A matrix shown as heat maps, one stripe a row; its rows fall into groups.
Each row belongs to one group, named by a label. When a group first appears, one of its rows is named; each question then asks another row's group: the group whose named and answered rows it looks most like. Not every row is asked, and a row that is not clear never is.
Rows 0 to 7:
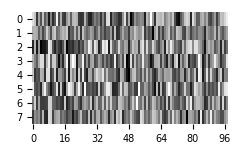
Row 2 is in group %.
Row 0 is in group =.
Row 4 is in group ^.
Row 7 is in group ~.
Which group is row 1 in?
^
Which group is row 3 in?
^
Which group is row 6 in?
%
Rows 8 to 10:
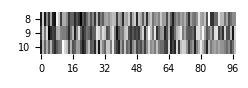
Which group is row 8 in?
~
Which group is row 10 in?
~
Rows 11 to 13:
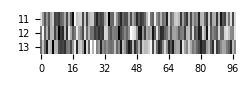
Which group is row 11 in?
=
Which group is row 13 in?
^
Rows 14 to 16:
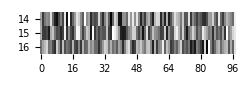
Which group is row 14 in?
=
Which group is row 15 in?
=
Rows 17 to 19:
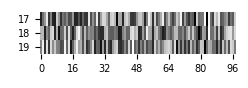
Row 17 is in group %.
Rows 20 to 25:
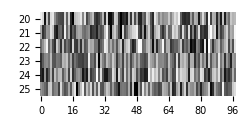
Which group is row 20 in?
=
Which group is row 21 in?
=
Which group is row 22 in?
%
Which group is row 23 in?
~
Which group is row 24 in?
~
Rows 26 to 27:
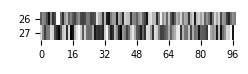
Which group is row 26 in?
~
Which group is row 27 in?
=
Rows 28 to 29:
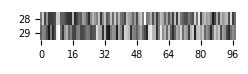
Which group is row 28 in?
%
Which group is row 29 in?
~
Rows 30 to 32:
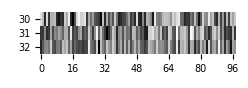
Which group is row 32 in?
~
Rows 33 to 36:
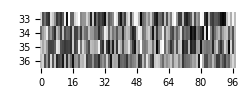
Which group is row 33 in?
=
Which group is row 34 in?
%
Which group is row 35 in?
%
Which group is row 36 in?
=
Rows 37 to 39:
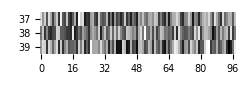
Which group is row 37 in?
^
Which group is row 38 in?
%
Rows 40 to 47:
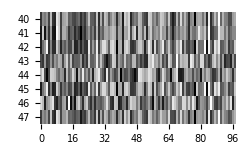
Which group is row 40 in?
~
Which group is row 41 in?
~
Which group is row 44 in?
^
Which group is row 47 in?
~
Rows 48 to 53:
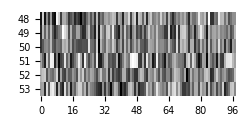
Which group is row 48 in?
~
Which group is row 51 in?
=
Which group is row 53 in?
=
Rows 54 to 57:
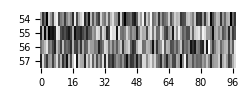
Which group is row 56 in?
%
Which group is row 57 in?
^
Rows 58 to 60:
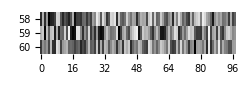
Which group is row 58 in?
%
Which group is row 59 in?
=
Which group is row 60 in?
~
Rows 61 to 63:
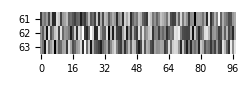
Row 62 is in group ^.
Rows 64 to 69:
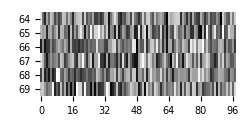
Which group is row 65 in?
^
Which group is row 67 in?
^
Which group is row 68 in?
~
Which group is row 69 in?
=
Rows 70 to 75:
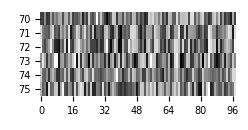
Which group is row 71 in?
=
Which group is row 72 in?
=
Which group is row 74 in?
=
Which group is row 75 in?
^
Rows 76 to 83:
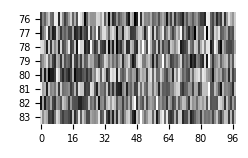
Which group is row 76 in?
^
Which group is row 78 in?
^
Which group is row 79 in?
%
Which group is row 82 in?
~
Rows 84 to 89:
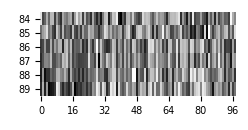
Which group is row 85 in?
%
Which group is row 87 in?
~
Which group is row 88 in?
~
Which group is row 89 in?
%
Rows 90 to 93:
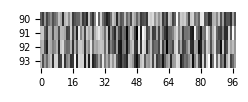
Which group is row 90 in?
~
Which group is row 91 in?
^
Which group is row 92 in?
^
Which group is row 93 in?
^
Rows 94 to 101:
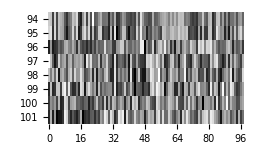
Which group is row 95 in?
=
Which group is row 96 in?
~
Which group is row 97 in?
^
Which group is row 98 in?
^
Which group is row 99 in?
^
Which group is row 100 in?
~
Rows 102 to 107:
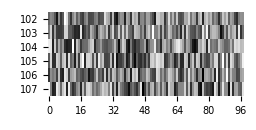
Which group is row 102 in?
~
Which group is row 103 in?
%
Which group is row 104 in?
=
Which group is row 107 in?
^
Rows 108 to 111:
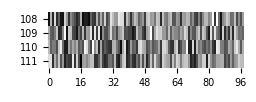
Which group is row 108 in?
%
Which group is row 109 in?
^
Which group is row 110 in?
=
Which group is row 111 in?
=
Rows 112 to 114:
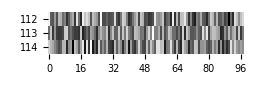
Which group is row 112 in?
=
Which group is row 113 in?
%
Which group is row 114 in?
^
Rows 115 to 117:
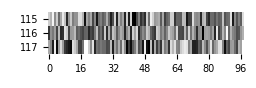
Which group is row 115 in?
^
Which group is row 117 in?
=
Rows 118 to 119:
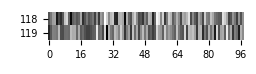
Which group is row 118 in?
%
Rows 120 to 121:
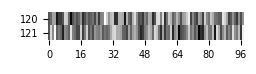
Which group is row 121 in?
%
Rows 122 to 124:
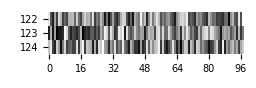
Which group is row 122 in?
=
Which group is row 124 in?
^
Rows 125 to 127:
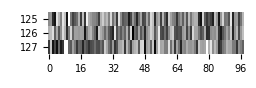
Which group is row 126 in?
^
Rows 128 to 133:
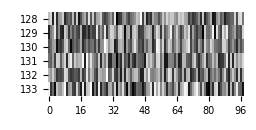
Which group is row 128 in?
=
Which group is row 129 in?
%
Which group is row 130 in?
%
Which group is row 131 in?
^
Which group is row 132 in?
%
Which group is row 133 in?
^
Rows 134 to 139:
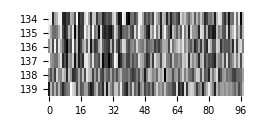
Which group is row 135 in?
=
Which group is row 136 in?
=
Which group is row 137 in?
=
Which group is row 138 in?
^
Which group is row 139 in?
~
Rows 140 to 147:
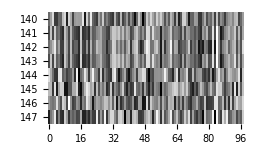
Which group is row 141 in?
%
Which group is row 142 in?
%
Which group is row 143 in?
%
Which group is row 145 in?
=
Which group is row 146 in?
^
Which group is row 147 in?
%
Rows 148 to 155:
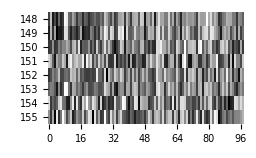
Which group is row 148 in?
~
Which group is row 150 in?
~
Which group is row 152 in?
~
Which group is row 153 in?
~
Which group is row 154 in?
=
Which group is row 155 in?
^
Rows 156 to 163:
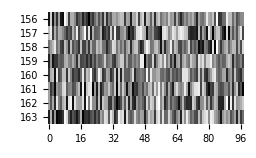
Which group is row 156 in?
~
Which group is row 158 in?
%
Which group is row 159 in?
~
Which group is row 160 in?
^
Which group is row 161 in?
^
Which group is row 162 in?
^
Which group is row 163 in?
%
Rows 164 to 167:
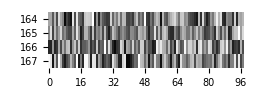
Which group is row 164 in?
=
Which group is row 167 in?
=
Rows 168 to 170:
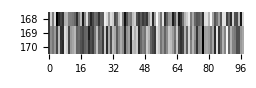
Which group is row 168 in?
%
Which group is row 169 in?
~
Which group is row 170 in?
~
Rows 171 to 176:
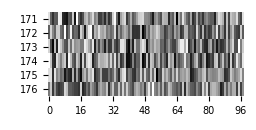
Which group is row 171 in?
=
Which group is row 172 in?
^
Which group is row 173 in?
=
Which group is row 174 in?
^
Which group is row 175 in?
=
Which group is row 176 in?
%
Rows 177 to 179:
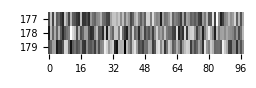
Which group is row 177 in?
%
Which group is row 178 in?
~
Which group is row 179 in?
%
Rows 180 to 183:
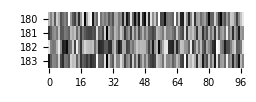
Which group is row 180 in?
^
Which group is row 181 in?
~
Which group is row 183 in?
~
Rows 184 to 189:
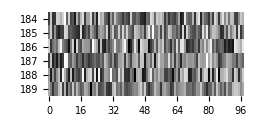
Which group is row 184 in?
^
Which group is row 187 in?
~
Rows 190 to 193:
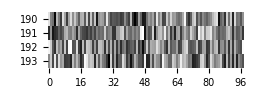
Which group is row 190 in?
^
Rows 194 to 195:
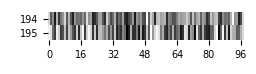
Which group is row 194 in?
^
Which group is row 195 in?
^
